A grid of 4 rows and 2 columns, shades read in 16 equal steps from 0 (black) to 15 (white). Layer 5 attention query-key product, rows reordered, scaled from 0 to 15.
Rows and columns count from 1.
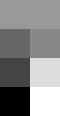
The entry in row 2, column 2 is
8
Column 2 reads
9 8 13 15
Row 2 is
6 8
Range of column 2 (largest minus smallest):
7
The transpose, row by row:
9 6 4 0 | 9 8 13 15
